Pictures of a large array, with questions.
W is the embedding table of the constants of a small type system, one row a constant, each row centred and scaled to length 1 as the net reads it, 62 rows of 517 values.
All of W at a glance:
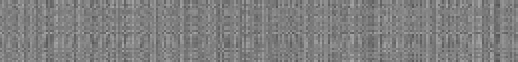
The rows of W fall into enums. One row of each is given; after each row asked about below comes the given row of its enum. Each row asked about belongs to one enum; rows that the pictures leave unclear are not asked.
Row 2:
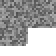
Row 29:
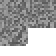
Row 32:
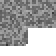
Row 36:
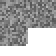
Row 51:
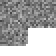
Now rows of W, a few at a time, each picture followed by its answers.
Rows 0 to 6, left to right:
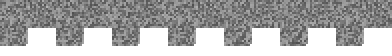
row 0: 36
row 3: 36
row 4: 29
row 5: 29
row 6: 36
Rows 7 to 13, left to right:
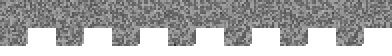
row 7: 36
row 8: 2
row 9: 32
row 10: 32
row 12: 32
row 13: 29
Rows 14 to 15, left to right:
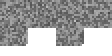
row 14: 36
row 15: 32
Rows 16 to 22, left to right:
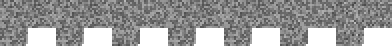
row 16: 2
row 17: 2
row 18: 32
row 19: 2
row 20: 2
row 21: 32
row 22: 51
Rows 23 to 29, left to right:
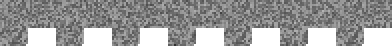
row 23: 29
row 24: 36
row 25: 2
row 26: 32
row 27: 29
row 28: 32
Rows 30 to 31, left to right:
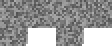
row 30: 2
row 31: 36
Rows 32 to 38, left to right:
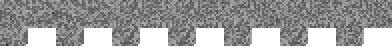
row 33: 32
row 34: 29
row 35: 29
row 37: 29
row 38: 36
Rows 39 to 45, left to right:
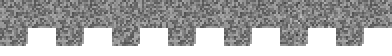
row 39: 2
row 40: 2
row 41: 29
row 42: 2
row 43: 2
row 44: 51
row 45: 2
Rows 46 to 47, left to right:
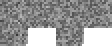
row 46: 51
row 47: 2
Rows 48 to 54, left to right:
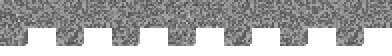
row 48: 32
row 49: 29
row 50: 2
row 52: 29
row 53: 32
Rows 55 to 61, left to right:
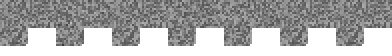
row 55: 29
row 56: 32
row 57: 29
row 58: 2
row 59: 36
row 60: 29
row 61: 29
